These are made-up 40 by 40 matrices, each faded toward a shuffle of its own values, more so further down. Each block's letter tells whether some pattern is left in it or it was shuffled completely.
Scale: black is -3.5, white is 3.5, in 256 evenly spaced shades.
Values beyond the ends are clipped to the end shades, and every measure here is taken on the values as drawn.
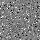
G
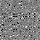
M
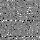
M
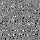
M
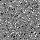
G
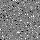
G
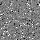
G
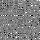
M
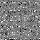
M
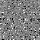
M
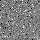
G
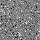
G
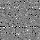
M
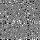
M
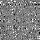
M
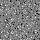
G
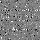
M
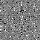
M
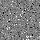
G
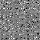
M
